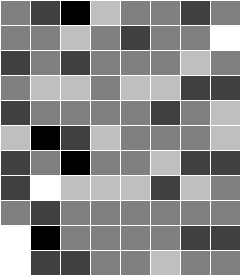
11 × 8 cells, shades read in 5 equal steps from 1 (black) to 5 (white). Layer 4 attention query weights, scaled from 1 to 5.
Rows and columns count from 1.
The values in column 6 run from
2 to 4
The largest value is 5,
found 4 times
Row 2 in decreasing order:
5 4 3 3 3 3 3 2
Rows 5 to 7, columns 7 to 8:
3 4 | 3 4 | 2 2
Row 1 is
3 2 1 4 3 3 2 3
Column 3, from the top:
1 4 2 4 3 2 1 4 3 3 2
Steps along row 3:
up down up same same up down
